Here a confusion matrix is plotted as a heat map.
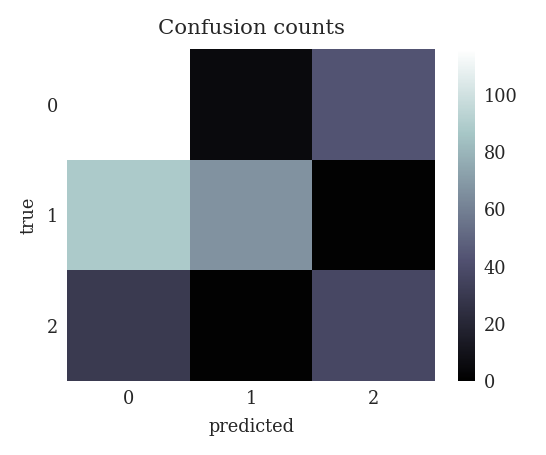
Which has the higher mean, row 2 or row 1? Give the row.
1
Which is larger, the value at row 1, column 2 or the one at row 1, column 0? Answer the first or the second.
the second
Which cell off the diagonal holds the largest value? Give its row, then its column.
1, 0
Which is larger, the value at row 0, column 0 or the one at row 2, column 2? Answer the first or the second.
the first
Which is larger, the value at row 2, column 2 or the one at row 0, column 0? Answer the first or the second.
the second
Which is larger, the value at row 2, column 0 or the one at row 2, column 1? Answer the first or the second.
the first
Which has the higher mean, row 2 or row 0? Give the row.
0
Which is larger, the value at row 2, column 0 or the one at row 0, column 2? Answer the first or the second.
the second
